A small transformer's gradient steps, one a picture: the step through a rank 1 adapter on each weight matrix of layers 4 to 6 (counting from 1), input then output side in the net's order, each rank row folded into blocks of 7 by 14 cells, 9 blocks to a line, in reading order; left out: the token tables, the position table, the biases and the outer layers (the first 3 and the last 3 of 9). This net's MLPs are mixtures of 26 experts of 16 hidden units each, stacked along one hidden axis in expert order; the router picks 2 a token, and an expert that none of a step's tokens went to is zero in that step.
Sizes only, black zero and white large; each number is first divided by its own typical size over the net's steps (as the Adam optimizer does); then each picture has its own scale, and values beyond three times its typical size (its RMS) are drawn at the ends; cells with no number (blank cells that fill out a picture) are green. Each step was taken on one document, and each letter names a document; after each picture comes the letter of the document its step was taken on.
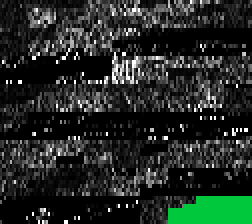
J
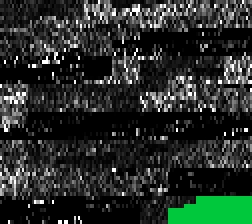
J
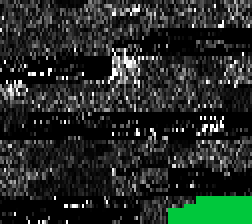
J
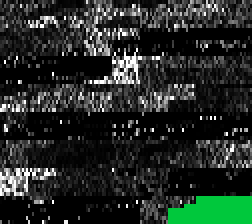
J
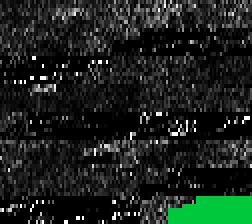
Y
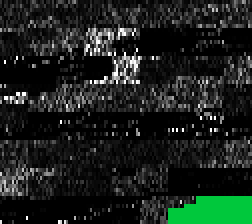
J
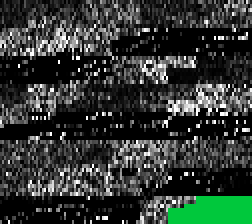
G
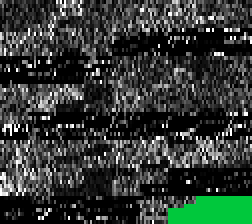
G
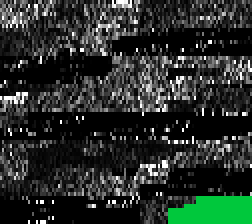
Y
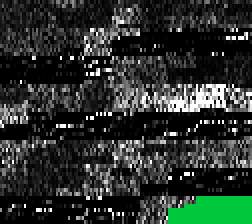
G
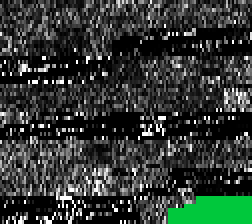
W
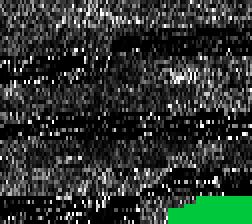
W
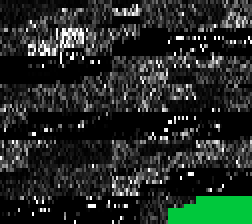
Y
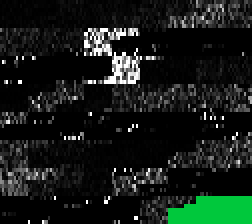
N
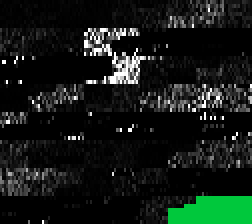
N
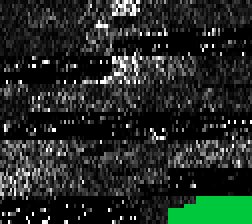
J
